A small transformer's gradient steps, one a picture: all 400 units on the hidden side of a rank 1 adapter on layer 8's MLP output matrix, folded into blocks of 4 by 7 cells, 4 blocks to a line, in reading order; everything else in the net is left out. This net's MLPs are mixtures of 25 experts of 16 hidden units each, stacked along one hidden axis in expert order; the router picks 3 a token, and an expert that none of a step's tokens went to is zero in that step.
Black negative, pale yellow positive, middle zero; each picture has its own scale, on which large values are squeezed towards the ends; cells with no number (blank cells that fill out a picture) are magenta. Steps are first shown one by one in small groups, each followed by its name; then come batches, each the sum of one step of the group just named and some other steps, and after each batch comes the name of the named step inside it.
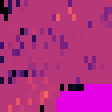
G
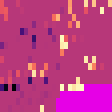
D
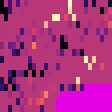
G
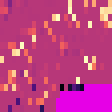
G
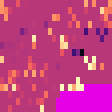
D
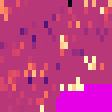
D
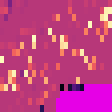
G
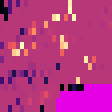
G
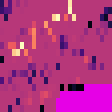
G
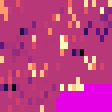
D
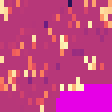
D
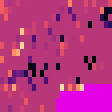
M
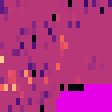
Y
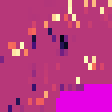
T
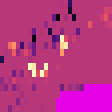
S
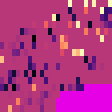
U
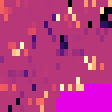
T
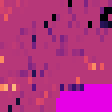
Y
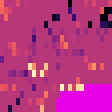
S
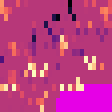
S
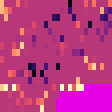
M
